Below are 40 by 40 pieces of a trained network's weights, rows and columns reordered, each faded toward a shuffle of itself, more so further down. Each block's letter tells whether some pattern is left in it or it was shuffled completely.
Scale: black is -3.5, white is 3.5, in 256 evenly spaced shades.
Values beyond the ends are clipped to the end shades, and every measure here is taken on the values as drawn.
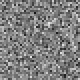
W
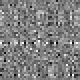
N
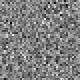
N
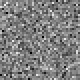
W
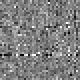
N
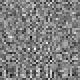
N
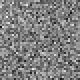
W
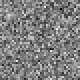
W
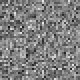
N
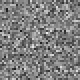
W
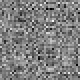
N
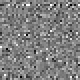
N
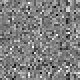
N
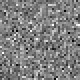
W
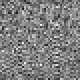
N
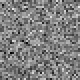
W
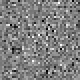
N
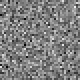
W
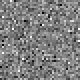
W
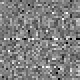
N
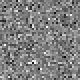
N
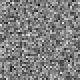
W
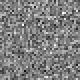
W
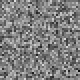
W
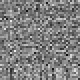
N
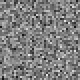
W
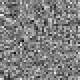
N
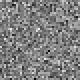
W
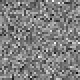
W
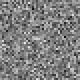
W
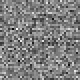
N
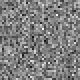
N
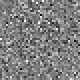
N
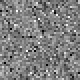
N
